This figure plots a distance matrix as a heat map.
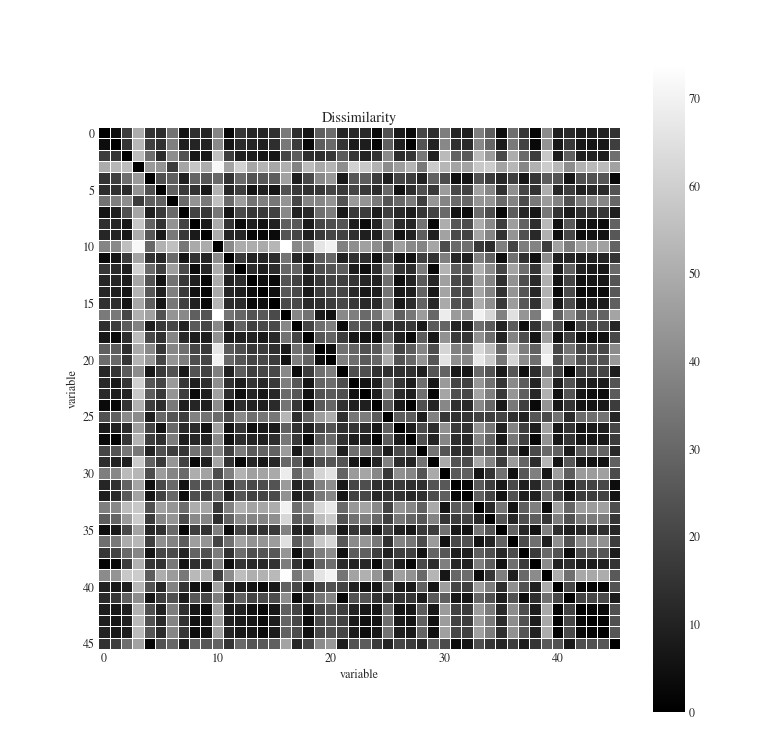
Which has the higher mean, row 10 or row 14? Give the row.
10
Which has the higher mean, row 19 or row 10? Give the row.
10
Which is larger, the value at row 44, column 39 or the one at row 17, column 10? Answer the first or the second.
the first
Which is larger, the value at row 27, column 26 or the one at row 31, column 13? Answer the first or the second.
the second
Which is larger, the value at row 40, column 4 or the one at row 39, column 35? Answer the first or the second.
the second
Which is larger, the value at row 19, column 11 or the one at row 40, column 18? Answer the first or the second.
the first
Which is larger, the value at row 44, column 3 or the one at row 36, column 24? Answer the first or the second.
the first
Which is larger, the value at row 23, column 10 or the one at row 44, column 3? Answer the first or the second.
the second
